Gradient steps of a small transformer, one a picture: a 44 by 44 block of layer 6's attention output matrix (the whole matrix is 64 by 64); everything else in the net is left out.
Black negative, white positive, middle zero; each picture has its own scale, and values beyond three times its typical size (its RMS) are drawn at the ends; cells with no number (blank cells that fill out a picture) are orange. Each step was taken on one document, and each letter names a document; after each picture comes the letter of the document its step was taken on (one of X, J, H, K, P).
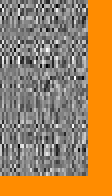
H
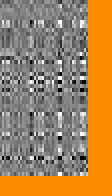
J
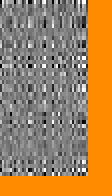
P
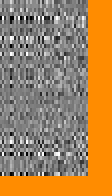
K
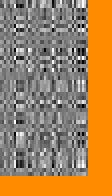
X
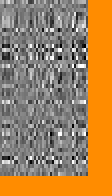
J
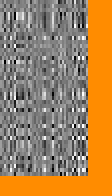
P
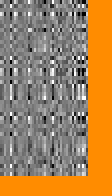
X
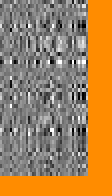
X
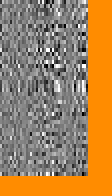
H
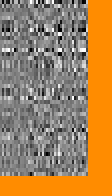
J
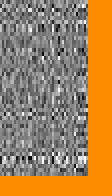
P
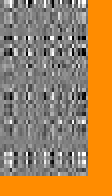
X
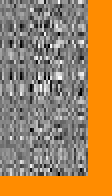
K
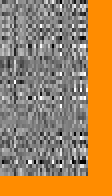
J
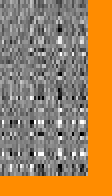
J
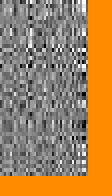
P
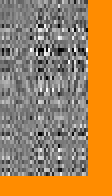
K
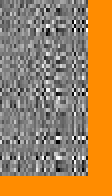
H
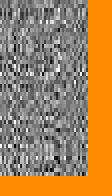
H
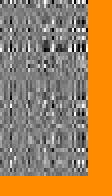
P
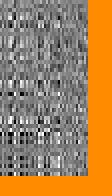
K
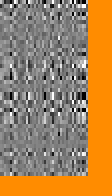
X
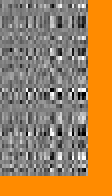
X
